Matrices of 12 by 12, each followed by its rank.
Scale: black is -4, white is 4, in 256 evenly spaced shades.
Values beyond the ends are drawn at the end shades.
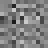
two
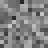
full rank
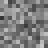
full rank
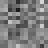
two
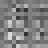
two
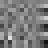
two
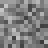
full rank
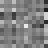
two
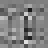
two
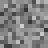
full rank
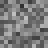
full rank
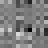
two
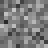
full rank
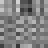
two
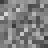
full rank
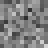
full rank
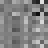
two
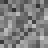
full rank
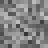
full rank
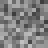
full rank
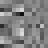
two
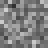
full rank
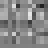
two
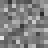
full rank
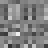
two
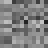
two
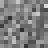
full rank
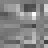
two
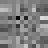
two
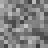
full rank
